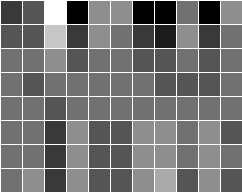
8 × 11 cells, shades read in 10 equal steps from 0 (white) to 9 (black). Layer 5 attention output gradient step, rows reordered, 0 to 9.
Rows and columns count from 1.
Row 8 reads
5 4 7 4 6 6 4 3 6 4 6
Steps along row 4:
up down same same same same up same same down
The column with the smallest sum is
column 3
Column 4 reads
9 7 6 5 5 4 4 4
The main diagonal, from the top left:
7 6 4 5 5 6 4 3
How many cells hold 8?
1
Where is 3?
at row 8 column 8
